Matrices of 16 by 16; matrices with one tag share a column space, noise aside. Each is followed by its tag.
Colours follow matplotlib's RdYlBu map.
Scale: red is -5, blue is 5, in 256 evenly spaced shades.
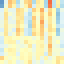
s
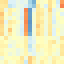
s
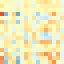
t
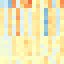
s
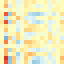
t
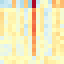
s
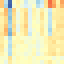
s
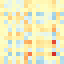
t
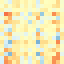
t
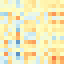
t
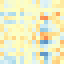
t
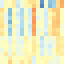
s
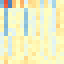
s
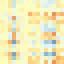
t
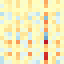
t
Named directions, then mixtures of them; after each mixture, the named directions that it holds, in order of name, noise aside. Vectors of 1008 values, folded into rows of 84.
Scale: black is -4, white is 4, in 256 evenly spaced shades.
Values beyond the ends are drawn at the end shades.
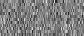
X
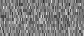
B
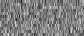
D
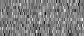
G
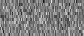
B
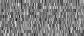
D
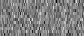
G, X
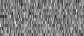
B, D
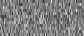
B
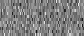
G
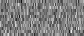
D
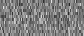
B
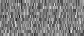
D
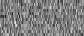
B, D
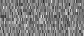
B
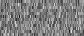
D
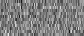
D
